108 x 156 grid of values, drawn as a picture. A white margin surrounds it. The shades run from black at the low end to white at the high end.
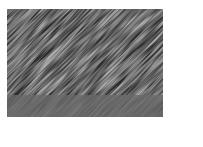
Grain: diagonal, up to the right. Odd rows or columns: none. Average level on the scale: 40%. Seam: horizontal, 80% of the way down, the bottom part calmer. Slope: none.
